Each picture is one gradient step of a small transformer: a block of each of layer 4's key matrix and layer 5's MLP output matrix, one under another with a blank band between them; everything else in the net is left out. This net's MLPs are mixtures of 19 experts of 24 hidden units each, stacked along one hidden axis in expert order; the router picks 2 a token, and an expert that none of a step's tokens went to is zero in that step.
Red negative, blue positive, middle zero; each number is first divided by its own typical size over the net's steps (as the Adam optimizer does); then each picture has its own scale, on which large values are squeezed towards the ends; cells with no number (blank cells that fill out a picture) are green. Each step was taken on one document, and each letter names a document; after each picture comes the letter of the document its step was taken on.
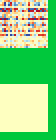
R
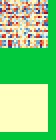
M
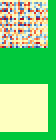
R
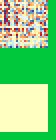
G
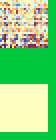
M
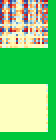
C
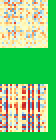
M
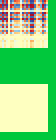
C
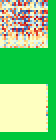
G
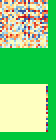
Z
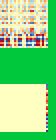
C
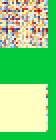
G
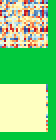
Z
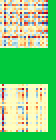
M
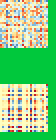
Z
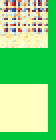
R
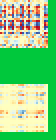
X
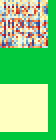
X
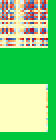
C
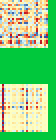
M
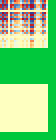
C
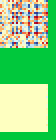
G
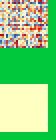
Z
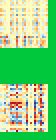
M
